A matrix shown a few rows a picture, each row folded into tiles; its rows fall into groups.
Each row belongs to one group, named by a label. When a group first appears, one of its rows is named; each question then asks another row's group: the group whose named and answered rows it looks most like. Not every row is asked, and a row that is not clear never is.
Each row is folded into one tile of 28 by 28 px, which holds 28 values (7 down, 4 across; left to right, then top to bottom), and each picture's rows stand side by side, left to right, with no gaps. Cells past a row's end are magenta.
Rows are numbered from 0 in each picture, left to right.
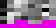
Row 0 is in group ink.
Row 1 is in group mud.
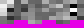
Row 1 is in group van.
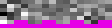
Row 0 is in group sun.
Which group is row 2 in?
van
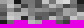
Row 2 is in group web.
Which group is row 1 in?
van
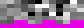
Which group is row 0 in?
web
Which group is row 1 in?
sun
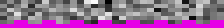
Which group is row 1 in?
ink
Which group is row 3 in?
web
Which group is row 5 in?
mud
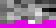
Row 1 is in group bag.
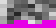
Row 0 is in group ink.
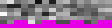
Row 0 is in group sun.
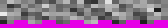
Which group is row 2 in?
mud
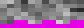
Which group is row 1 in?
sun
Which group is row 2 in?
bag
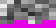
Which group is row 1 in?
sun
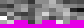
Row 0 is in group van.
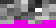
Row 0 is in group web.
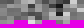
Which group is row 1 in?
sun
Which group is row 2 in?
ink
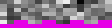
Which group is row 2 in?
web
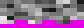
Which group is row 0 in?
van
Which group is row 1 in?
bag
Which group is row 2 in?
web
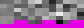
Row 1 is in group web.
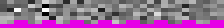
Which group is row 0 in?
van
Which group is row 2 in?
ink
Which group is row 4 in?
sun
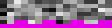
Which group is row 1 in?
bag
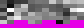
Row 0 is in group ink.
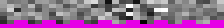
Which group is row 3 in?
web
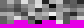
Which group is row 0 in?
mud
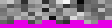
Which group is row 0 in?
web
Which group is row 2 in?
web
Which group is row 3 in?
van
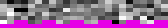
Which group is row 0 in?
bag
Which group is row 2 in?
ink
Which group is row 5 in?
van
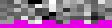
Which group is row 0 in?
van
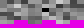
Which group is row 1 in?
mud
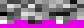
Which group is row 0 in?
sun
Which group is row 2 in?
sun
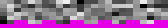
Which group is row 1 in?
sun
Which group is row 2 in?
web
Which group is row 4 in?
sun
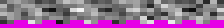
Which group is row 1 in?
bag
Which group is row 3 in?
bag
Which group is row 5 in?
van
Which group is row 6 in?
bag
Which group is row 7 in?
ink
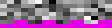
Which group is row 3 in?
van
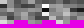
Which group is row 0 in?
sun
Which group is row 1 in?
mud
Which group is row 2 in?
bag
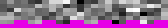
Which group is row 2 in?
web
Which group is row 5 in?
sun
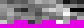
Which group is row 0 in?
bag
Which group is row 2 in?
bag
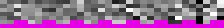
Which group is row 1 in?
bag
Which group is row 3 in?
van
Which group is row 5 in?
van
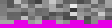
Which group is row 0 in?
van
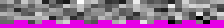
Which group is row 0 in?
mud
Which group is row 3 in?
web
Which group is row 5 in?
bag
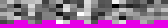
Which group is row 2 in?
sun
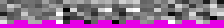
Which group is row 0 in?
sun
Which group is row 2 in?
van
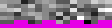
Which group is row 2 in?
van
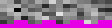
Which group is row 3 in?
bag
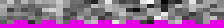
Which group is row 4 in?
bag
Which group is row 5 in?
web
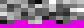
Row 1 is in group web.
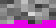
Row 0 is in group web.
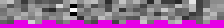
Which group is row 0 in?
web
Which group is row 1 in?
bag
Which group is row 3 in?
web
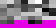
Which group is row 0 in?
web
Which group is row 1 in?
mud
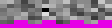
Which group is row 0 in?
web
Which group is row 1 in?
mud
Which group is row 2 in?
mud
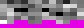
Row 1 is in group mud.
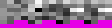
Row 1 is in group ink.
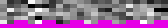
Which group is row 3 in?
bag
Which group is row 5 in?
bag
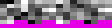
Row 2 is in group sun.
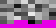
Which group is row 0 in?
mud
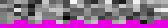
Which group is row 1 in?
ink
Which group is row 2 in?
van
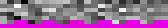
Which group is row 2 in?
web
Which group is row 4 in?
ink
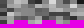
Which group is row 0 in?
ink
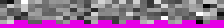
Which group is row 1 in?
mud
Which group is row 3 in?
ink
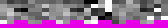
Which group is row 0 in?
bag
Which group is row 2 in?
bag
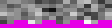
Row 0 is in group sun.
